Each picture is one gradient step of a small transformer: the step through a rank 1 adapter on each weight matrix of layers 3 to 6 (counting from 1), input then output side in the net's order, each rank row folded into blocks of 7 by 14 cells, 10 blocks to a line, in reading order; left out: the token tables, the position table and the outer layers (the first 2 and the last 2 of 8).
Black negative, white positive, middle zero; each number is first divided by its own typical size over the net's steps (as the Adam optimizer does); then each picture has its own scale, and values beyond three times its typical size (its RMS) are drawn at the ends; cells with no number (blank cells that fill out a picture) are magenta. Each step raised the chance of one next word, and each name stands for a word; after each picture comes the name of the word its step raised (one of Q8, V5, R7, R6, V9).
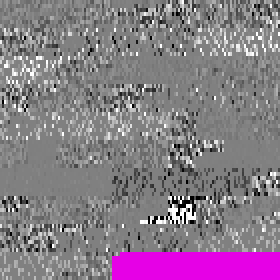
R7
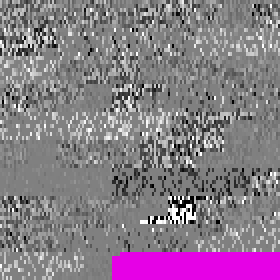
R7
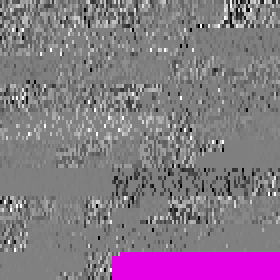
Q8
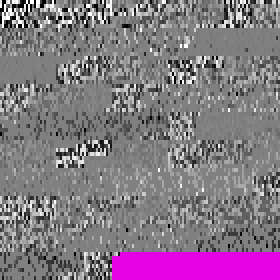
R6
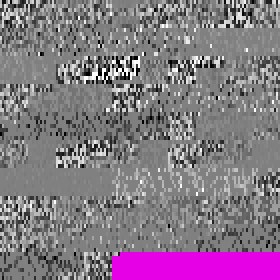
R6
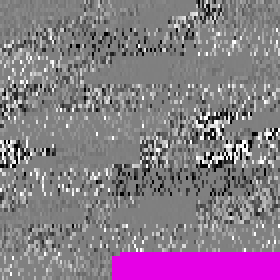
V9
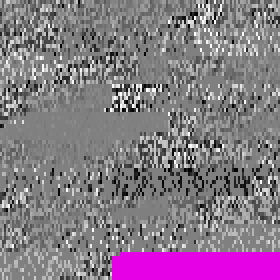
V9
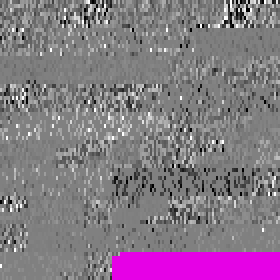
Q8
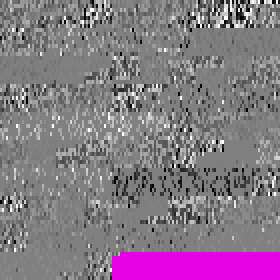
Q8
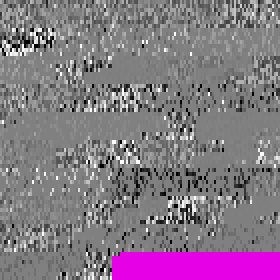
Q8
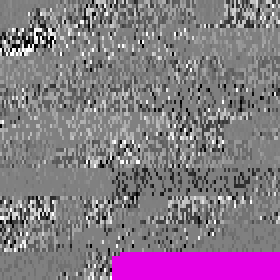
Q8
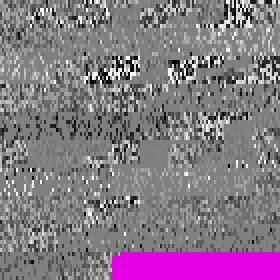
R6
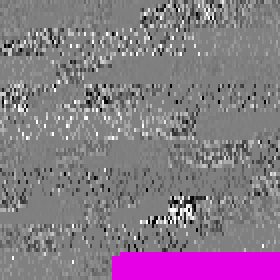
R7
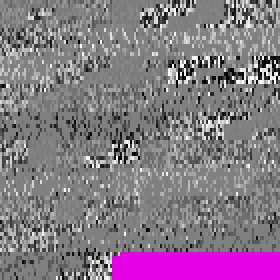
R6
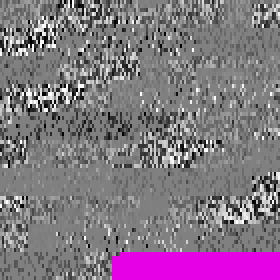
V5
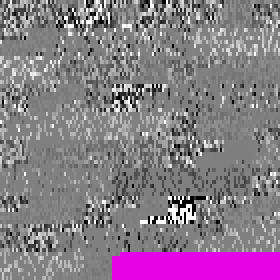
R7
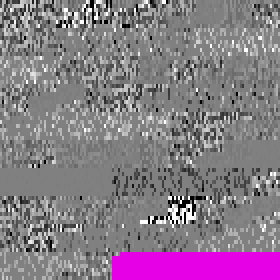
R7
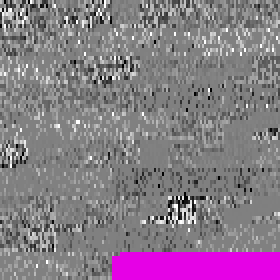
R7
